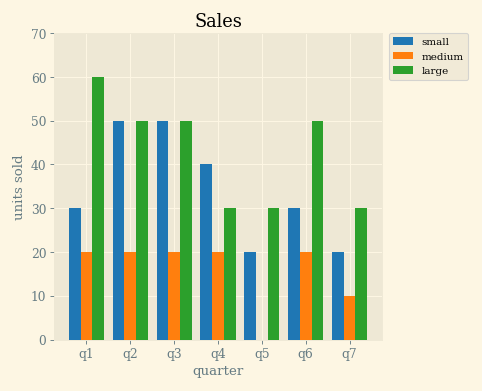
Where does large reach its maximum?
q1
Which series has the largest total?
large
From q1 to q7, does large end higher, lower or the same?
lower
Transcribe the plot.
Title: Sales
x-axis: quarter, ticks q1 q2 q3 q4 q5 q6 q7
y-axis: units sold, ticks 0 10 20 30 40 50 60 70
Legend: small, medium, large
Values:
small: 30 50 50 40 20 30 20
medium: 20 20 20 20 0 20 10
large: 60 50 50 30 30 50 30
